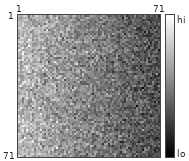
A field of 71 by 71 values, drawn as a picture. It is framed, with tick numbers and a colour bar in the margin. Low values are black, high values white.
Stripes: none. Slope: up to the left. Average level on the scale: 50%. Histogram: bell-shaped. Grain: fine.
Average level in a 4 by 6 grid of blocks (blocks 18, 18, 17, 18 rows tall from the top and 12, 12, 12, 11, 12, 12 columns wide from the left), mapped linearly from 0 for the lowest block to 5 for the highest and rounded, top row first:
5 4 3 2 1 0 | 5 4 3 2 1 0 | 5 4 3 2 1 0 | 5 4 3 2 1 0
